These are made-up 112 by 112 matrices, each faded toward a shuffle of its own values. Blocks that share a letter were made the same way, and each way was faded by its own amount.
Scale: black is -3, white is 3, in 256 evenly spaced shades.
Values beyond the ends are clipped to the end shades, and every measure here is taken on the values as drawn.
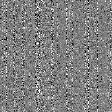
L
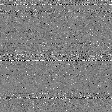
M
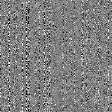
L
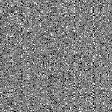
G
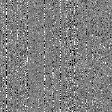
L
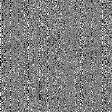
L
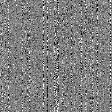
L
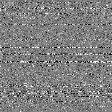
M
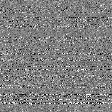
M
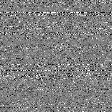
M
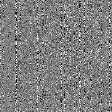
L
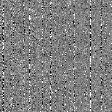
L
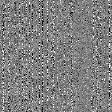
L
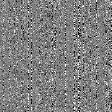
L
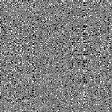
G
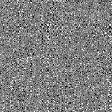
G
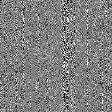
L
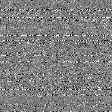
M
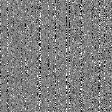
L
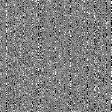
L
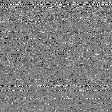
M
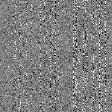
L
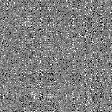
G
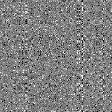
G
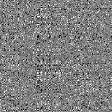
G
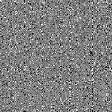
G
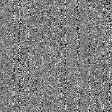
L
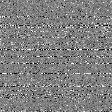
M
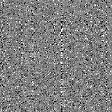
G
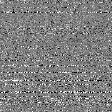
M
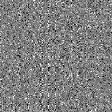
G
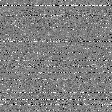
M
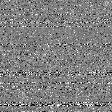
M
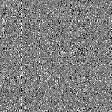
G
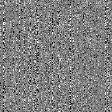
L
